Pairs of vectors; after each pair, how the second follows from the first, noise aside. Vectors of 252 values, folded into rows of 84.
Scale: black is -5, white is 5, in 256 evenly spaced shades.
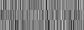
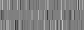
partly zeroed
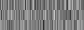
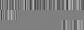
partly zeroed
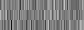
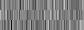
copied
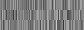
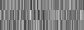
shuffled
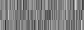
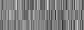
shuffled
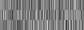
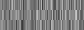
shuffled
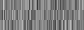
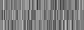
copied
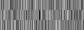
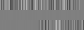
partly zeroed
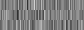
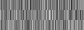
shuffled
